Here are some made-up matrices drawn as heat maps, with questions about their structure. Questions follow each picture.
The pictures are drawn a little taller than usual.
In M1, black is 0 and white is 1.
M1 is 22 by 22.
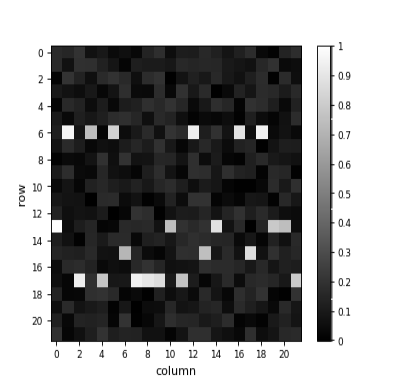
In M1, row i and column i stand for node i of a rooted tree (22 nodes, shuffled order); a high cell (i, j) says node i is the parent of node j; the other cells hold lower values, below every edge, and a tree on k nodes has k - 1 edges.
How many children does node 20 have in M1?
0
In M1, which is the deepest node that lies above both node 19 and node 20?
13
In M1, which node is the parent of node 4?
17
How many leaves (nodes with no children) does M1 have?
18
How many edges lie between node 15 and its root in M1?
0
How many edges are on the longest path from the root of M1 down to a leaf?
2
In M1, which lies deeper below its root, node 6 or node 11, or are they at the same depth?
node 11
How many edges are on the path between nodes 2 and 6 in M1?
3
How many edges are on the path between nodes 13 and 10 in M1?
1
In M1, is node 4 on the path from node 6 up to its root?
no
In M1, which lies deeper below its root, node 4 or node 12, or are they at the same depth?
the same depth
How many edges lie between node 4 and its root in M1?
2
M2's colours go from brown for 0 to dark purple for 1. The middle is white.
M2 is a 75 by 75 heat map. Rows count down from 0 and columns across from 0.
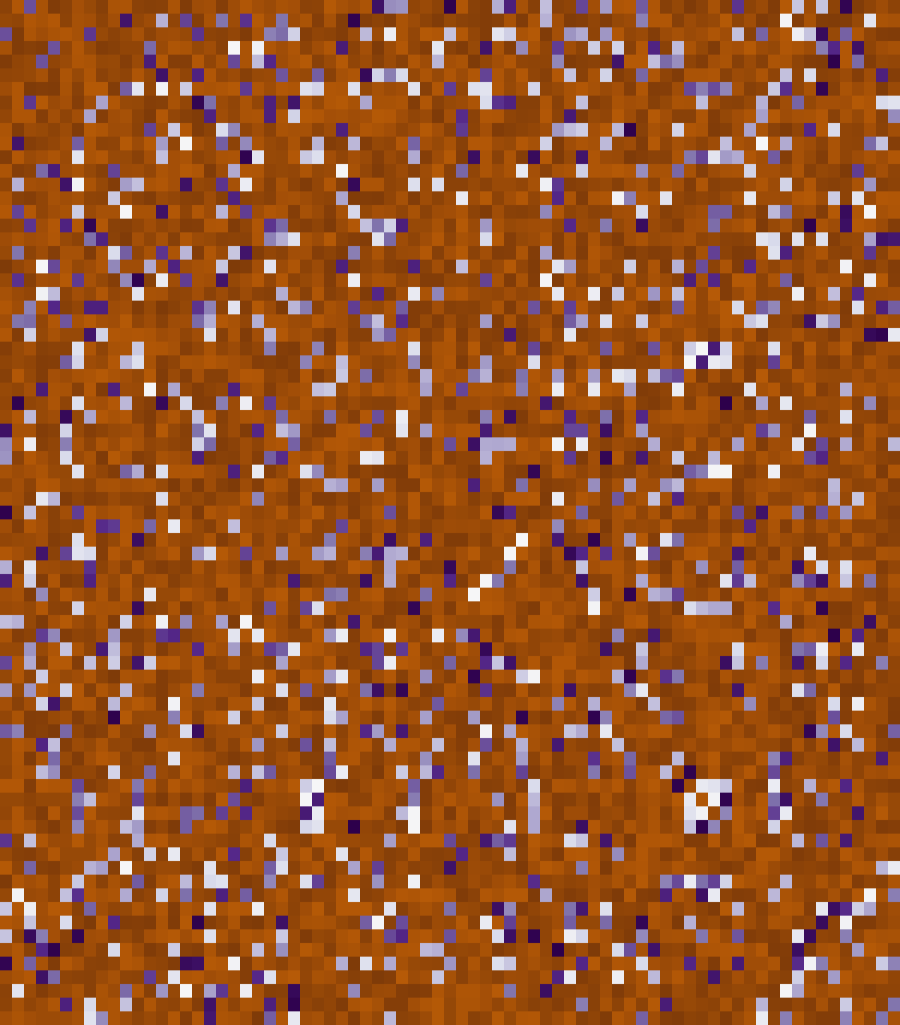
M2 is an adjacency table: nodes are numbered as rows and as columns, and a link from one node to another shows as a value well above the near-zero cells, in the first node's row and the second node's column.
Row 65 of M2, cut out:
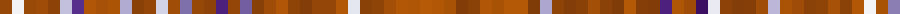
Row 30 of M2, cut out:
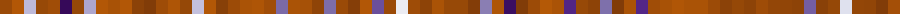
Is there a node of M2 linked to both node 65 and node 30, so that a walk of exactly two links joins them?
yes
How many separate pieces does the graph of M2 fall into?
1
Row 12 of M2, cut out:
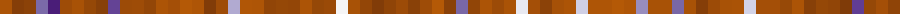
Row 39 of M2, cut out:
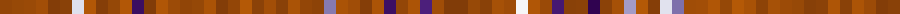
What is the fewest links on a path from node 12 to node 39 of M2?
2
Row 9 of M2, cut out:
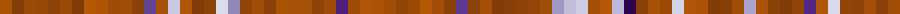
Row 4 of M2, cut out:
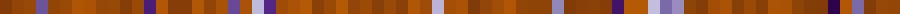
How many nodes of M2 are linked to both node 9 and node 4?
6
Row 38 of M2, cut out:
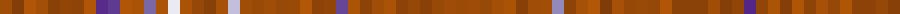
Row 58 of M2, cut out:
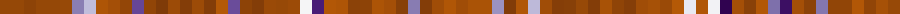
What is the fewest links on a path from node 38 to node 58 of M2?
2
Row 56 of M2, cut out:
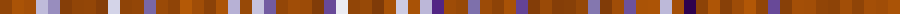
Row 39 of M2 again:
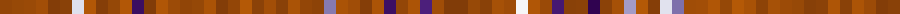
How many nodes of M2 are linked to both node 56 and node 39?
6
